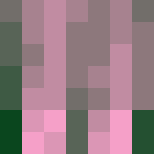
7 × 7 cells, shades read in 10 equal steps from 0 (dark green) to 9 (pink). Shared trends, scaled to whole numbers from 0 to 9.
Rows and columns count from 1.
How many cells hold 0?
2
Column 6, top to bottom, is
6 6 7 7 7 9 9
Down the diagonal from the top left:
4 6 7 5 5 9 1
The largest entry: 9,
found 4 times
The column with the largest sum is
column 3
